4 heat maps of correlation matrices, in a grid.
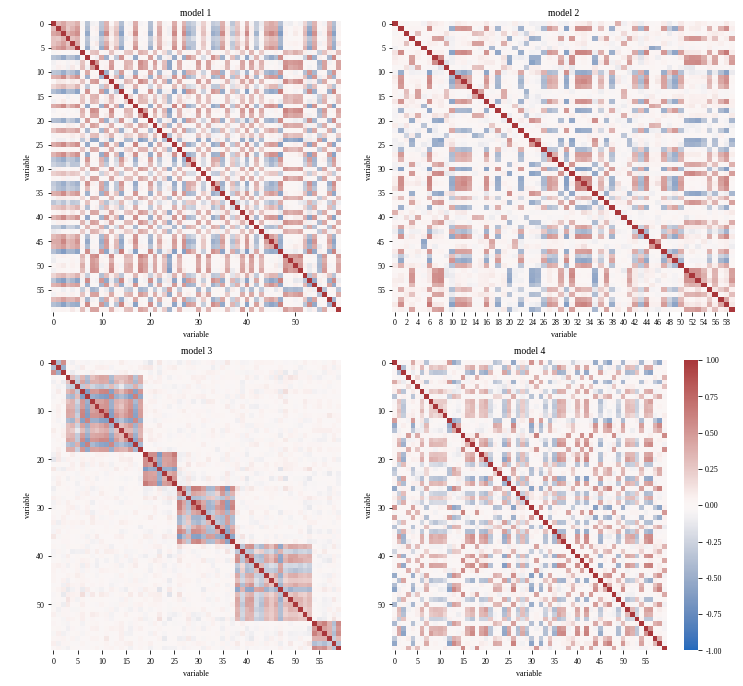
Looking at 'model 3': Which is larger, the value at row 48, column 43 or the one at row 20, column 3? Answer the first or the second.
the second
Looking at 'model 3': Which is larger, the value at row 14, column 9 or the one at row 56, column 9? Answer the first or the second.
the first
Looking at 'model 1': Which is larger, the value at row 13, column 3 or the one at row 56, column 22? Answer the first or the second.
the first
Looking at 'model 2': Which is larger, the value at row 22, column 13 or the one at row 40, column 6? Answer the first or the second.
the second
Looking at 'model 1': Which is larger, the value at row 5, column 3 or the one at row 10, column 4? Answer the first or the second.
the first
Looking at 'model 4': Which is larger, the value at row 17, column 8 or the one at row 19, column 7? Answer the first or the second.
the first
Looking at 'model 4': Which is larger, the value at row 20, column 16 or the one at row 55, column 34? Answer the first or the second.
the first
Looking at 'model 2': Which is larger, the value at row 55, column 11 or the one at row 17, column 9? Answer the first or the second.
the first
